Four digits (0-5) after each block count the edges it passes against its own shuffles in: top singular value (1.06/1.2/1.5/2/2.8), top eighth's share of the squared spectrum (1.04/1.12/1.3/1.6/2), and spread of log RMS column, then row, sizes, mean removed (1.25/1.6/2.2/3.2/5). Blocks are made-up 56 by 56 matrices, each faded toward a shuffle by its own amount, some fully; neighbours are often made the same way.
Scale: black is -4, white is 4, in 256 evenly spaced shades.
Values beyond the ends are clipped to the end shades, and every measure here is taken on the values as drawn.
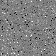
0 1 0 0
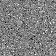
0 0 0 0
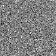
1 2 3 0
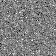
0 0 0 0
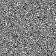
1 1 2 0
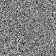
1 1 2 0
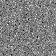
0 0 0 0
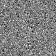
0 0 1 0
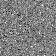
0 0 0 0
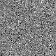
1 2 2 0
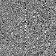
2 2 3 0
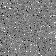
2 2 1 0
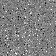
2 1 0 0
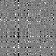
4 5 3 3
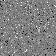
0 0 0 0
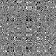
4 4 2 2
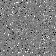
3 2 0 0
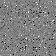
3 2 1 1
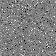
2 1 0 0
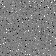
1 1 0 0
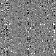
3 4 3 1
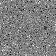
1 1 0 0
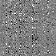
3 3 3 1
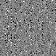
3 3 2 1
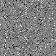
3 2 1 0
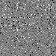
3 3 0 1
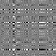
5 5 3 3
